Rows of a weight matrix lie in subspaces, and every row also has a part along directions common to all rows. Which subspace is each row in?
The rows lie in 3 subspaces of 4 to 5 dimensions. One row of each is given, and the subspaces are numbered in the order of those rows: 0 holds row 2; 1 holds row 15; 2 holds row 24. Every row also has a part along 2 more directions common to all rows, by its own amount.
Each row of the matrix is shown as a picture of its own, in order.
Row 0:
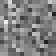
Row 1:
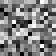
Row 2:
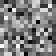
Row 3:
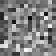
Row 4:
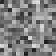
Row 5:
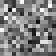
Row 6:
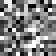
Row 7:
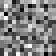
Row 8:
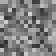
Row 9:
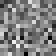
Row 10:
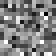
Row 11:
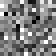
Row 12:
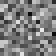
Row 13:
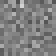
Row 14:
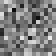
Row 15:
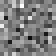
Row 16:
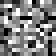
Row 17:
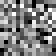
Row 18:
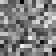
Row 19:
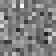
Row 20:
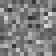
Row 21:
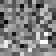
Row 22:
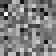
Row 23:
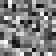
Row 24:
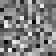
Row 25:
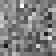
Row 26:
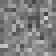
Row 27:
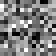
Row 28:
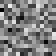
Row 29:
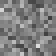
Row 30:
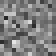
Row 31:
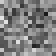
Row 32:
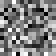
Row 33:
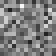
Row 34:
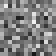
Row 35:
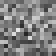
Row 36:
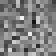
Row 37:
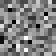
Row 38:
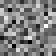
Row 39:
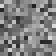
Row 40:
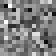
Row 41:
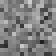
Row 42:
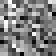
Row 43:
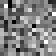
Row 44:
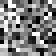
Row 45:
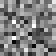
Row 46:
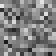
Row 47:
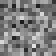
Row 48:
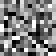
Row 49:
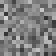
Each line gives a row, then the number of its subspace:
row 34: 2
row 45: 2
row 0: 2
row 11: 0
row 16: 1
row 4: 0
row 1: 2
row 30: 2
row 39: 0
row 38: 1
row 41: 1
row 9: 0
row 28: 0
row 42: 2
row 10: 2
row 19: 1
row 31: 0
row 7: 0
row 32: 0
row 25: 1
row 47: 2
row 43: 2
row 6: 0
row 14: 0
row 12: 0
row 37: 1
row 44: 2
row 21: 1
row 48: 2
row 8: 0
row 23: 2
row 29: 1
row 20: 1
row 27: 2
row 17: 1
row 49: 0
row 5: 0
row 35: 1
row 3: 1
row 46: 0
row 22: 0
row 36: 2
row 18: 1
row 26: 1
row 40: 2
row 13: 1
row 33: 1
